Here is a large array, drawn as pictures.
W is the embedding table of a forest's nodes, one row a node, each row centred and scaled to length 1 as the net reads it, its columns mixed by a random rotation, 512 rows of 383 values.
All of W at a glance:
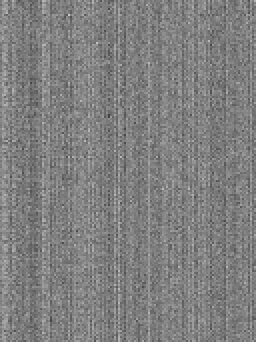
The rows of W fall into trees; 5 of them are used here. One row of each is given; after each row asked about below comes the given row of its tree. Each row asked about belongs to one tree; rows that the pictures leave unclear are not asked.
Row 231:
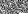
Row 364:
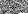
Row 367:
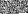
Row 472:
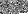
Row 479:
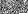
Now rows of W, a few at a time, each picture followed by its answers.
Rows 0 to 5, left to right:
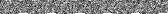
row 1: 367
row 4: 367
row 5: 364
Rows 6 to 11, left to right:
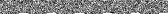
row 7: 367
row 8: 472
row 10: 367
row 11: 472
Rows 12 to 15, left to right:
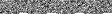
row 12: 367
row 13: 364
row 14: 367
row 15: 472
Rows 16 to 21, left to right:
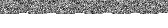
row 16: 479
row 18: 479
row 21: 364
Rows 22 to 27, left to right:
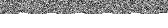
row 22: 364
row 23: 364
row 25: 472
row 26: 231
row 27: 479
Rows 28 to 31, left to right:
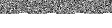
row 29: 472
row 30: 231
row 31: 367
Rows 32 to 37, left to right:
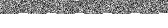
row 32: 364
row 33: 364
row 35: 231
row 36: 472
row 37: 231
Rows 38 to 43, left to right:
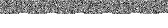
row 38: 472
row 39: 367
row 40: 367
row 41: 472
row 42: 472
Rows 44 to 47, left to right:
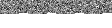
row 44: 479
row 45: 364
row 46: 472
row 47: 364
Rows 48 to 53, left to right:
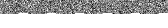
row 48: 364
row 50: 231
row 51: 472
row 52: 367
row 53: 364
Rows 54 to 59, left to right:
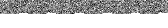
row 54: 367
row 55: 364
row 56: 364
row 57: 472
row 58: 367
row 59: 364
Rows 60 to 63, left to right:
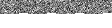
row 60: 479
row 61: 472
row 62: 367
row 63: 231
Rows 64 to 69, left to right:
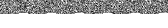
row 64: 479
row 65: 472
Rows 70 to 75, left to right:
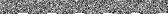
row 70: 364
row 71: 472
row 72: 367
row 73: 231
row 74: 367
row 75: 367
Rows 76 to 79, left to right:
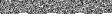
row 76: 367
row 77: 364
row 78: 367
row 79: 364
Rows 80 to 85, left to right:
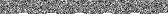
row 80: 367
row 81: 479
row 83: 367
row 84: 364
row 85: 472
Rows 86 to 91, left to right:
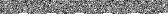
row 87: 364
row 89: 367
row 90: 367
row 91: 472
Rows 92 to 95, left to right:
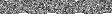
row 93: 231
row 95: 479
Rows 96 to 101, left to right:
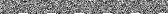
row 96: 364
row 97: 479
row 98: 364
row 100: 367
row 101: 364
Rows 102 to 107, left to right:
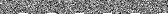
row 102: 364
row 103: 367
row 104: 472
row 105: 479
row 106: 479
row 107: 367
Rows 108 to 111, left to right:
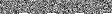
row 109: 367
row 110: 472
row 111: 479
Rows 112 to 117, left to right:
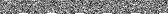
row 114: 367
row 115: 472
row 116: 364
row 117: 367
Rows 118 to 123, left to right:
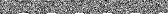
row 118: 367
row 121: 364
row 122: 472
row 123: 364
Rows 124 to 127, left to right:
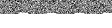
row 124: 364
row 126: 364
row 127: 364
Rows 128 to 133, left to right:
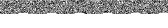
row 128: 472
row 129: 472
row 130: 367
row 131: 472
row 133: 367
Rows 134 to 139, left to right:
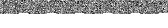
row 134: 364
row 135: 367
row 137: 367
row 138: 367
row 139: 472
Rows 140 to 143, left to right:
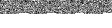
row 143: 364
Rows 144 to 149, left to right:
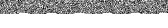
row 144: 231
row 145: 364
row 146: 472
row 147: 367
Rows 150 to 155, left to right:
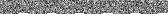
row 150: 364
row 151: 367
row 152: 479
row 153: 472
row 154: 367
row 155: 472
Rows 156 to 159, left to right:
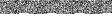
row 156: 367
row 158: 367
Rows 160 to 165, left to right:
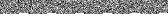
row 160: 231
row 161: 231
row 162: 472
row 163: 364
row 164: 472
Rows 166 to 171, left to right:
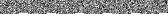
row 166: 472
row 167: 364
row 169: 364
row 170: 231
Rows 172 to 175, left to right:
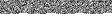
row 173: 364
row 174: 367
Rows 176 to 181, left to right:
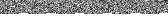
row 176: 364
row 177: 472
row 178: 364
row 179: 479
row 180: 479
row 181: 367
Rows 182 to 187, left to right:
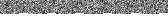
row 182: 472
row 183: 367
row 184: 472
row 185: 479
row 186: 364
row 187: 231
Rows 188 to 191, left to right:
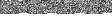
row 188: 367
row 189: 479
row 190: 472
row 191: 364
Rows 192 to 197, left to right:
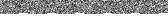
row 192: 364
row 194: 364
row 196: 367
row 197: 364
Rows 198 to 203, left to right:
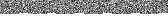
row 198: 472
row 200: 479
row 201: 364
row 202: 364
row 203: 367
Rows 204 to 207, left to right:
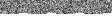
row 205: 364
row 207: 479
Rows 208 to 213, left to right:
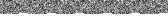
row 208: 364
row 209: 231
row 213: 364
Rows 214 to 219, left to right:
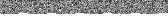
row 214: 364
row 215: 231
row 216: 231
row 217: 367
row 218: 364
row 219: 367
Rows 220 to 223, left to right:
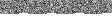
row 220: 367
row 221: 472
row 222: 472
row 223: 472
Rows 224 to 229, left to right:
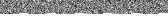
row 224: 472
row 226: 364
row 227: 367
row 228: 231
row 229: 364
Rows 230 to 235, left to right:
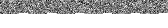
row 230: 472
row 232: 367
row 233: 472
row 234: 364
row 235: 364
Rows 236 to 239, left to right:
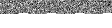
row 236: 364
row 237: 472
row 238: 367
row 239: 367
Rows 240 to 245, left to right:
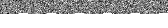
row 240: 479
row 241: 364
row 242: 367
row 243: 367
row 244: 364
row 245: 479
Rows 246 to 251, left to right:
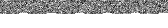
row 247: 364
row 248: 367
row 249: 367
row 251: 364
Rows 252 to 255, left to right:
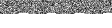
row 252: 472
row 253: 367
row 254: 364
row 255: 367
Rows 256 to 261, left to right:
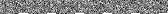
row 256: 364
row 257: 472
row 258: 472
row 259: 364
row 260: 231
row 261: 479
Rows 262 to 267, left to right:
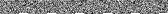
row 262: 367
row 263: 472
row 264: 367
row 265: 479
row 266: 367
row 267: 479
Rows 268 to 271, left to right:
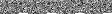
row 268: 472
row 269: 472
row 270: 367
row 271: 472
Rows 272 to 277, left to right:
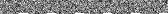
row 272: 364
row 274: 364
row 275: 367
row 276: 472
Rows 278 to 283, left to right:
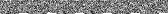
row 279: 364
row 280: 367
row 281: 367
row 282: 364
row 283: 231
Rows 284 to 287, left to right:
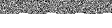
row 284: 231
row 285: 364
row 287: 367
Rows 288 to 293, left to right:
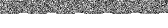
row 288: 367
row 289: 364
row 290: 231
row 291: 367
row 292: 367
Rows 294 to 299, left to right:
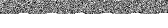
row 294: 364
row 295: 472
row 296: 367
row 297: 367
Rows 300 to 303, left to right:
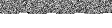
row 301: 364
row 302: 364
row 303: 367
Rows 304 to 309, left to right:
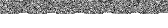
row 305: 479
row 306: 472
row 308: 367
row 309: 364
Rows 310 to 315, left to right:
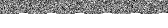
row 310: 231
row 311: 231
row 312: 479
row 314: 364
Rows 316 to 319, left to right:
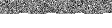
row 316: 472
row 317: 364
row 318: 367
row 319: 231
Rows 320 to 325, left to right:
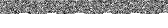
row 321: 472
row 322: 367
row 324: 364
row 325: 367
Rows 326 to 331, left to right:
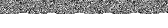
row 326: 479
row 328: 479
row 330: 367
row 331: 367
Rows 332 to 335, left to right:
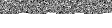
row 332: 367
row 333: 364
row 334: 364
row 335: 479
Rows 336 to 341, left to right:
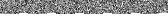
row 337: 367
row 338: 479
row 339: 231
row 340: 231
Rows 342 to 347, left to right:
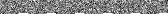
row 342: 364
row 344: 364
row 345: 472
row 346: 472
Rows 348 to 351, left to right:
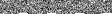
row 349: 479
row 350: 231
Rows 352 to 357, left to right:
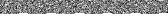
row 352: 367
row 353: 364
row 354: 364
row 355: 367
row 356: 472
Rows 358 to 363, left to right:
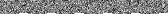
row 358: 367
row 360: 364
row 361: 231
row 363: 472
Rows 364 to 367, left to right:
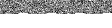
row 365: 472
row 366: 367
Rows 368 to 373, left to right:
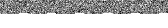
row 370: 364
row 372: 367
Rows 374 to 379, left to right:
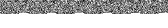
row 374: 367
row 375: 367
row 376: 367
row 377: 367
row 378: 479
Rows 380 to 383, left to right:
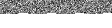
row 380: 364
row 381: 472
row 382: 231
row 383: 367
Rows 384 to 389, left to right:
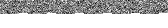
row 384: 367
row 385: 364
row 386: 367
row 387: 472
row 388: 479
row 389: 364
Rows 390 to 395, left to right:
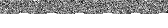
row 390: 472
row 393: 472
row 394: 367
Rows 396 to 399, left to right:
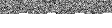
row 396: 479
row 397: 367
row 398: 364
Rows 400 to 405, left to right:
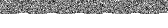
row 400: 367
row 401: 367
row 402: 367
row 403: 364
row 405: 479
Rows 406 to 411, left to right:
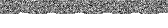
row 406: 364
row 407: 367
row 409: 472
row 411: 472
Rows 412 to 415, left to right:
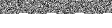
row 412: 231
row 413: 364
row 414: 367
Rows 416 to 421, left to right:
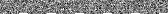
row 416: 367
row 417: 364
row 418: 472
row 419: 367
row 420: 367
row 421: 231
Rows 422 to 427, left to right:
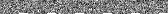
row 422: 231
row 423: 367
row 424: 472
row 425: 472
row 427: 231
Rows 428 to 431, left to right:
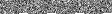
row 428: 367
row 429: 479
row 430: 472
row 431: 472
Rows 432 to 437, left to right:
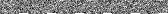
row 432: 479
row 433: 231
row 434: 367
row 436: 364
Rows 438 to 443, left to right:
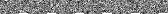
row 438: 367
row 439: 472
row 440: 367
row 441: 364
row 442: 479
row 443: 364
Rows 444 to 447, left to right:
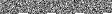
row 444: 364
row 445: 472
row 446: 231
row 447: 231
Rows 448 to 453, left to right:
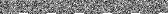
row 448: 472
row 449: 472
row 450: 364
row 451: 367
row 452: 479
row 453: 364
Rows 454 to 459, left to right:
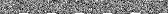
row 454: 479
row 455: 367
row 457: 472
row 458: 364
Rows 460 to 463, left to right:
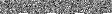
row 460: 472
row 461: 367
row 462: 364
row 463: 472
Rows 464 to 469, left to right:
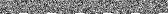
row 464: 367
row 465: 364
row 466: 367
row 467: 367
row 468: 367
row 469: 364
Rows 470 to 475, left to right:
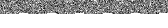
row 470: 231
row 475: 231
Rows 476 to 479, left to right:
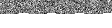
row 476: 364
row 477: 367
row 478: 479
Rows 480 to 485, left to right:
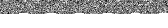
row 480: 479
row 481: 367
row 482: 367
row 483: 364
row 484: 367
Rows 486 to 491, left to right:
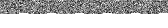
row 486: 231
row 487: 367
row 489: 364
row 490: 367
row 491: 367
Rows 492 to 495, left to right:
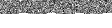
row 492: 367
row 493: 367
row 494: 231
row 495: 364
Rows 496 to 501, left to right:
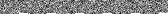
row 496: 231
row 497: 364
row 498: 367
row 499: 367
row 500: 479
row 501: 364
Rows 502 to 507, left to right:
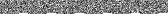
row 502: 472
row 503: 364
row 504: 367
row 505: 231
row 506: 367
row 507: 472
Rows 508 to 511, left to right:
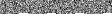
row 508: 364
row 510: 231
